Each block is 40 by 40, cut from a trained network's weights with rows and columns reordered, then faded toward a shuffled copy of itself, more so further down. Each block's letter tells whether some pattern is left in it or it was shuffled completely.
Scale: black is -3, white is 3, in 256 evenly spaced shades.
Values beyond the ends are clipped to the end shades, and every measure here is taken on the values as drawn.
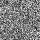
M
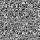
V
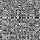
V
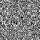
V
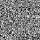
V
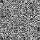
V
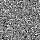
M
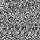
V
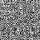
V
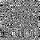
V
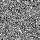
M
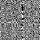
V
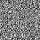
V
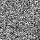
M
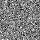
M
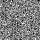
M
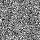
M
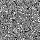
M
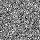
M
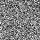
M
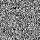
V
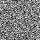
M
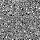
M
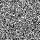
M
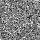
M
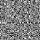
V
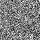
M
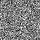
M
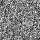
M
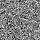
M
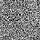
V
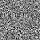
V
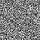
V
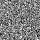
M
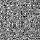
V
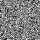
M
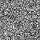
V
